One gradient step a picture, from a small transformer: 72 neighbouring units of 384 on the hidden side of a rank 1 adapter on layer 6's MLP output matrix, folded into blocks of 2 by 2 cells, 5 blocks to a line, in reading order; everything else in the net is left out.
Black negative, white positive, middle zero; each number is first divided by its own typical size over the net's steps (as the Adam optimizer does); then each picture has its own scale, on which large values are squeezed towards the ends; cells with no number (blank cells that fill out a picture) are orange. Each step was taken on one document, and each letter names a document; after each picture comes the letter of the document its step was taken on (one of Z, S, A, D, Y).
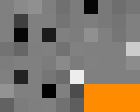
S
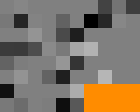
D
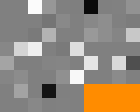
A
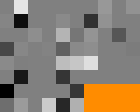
D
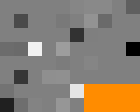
S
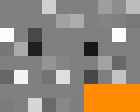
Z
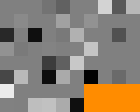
Z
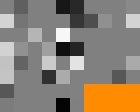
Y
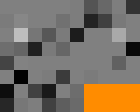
S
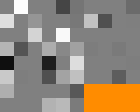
Y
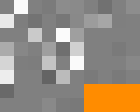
Y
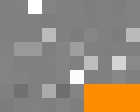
A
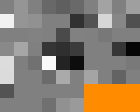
Y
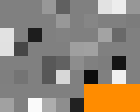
Z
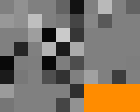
Y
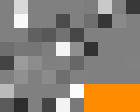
D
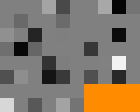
Z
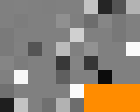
S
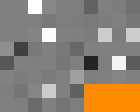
A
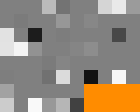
Z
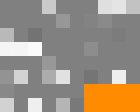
Z
